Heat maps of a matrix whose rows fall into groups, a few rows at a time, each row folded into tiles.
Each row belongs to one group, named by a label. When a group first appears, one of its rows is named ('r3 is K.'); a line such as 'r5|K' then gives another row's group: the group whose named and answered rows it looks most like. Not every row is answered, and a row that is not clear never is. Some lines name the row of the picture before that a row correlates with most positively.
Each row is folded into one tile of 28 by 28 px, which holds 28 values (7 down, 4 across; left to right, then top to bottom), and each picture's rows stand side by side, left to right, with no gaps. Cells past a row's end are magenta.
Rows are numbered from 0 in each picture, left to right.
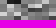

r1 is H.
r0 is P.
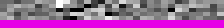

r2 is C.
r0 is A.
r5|A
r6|A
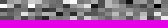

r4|P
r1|C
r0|H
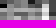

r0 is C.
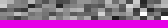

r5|A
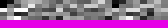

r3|H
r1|C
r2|A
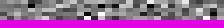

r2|H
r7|A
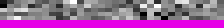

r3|C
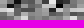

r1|A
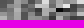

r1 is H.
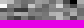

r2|P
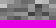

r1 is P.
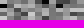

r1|P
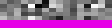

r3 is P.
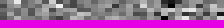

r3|A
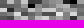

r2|P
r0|A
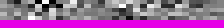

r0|P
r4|H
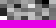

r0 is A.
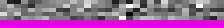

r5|A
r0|P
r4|A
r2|H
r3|C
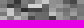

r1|H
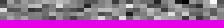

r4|A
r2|C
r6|P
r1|H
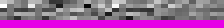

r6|H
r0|C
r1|C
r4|C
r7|C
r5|H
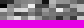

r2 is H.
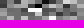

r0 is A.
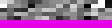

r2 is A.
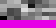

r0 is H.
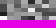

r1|A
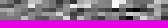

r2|A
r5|H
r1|C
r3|C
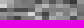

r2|P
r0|C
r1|A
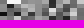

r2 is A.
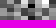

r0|A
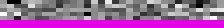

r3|A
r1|C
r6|P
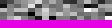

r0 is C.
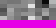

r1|P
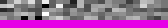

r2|P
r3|A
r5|C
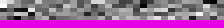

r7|P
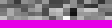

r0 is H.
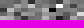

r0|A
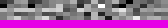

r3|A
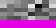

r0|C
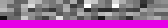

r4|C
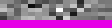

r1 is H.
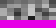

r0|A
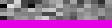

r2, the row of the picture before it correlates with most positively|1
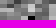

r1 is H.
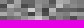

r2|C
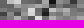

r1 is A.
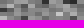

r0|H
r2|P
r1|P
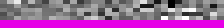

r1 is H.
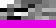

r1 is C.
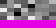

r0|A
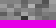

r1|P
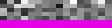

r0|A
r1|C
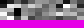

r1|H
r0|A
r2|P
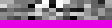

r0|C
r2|C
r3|P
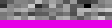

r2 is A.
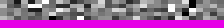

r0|P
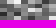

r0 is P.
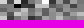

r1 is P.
